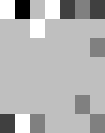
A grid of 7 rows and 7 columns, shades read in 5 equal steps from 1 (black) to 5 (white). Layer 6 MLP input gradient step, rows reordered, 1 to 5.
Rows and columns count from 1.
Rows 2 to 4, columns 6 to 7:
4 4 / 4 3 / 4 4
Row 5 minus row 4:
0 0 0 0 0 0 0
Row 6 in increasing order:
3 4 4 4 4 4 4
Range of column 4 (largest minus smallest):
1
